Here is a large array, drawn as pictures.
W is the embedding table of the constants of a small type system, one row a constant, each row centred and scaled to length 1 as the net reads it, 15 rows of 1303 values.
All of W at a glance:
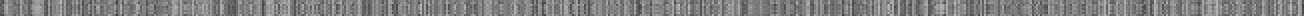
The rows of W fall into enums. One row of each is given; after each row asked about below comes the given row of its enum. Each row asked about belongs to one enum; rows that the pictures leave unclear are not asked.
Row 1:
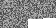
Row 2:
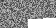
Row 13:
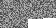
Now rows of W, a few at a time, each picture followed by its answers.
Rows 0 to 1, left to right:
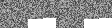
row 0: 2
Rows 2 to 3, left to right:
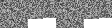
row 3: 2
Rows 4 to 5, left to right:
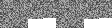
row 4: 13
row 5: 13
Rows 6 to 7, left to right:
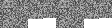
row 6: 1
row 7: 1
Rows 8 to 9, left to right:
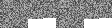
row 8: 13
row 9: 1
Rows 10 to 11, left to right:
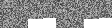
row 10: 1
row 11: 2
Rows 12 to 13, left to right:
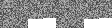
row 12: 1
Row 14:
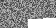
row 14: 2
